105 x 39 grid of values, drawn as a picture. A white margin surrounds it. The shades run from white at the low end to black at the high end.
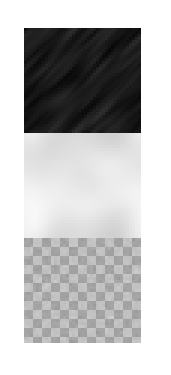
It is made of 3 by 1 panels. Panel 1,1: very high, slanting up to the right, faint in contrast. Panel 2,1: very low, smooth, faint in contrast. Panel 3,1: low, checkered.
